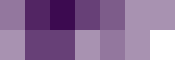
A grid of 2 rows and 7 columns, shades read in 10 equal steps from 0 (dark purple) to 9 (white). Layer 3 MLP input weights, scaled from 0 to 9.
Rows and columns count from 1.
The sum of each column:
9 3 2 7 7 10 14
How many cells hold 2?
3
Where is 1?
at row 1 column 2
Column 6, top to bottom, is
5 5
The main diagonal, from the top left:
4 2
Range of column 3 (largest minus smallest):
2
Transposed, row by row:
4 5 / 1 2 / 0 2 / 2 5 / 3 4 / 5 5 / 5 9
